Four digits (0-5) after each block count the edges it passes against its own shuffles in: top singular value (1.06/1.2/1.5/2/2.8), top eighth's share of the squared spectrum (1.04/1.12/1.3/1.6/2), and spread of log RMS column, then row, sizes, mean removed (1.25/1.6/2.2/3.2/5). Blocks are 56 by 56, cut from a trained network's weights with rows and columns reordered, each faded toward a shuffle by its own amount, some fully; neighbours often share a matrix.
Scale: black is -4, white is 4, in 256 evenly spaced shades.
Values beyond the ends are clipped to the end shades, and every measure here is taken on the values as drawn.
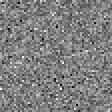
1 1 0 0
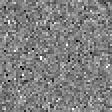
2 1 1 0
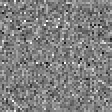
2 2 0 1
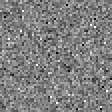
0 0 0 0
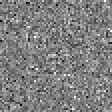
0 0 0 0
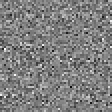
3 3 1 2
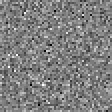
2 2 0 0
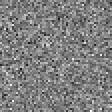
2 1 0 0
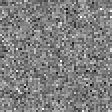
1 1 0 0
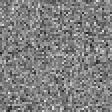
1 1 0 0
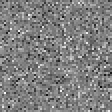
0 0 0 0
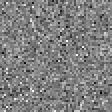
2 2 1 0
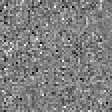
3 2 2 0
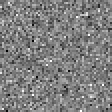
2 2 0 0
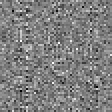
4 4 2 1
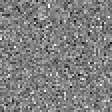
0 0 0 0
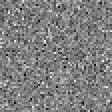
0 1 0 0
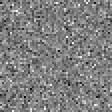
0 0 0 0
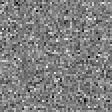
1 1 0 1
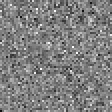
2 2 0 0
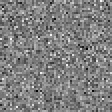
2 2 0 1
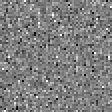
0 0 0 0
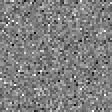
1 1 0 0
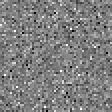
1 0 0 0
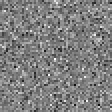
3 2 1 0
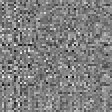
4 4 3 2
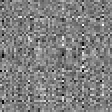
4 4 2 2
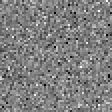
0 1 0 0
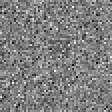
2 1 0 0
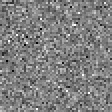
1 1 0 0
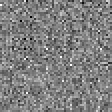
3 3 2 1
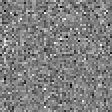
2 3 1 1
